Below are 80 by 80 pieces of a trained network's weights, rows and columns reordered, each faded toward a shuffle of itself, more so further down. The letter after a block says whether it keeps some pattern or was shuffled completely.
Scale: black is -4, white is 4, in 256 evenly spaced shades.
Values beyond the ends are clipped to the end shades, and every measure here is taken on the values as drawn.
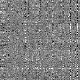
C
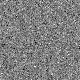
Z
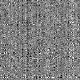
C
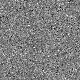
Z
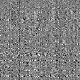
C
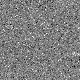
Z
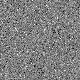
Z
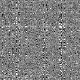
C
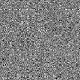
C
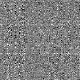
C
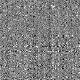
C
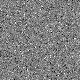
Z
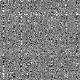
C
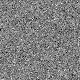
Z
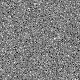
Z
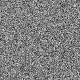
Z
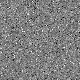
Z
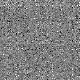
C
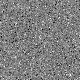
Z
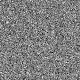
Z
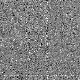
C
